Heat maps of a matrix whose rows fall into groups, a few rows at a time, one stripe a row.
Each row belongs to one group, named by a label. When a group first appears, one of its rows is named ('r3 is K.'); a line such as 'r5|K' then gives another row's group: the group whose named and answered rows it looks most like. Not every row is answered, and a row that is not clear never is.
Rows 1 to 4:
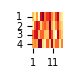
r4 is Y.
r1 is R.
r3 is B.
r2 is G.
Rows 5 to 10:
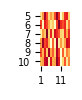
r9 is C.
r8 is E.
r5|G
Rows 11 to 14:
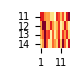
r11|E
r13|C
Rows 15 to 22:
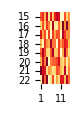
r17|C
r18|R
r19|B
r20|G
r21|B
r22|E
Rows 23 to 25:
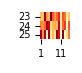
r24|Y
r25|C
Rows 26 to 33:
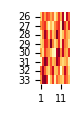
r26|E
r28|G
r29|R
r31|G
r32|B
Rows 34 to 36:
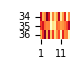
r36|C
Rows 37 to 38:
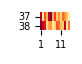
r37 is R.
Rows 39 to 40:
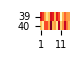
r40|R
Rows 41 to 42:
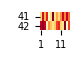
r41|E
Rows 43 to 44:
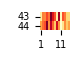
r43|R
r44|G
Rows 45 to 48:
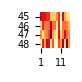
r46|R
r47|R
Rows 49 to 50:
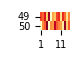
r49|C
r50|G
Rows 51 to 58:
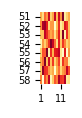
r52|B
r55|G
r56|C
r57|E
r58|Y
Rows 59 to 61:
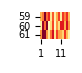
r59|C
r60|E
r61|B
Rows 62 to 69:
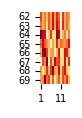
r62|C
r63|C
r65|E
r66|B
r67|G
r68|R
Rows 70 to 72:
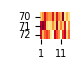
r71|B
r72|Y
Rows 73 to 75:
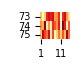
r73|R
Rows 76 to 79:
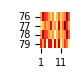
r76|E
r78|E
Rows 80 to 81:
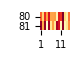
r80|Y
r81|C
